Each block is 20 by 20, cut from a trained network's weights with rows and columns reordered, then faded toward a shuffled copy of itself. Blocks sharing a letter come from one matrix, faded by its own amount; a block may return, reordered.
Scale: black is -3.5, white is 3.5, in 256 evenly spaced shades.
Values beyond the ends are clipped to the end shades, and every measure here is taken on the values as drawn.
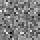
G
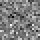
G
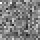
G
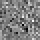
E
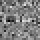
E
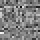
E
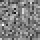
G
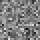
G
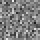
E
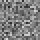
E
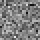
E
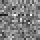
E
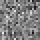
G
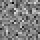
G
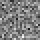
G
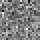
E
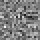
E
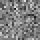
G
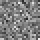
G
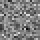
E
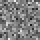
G
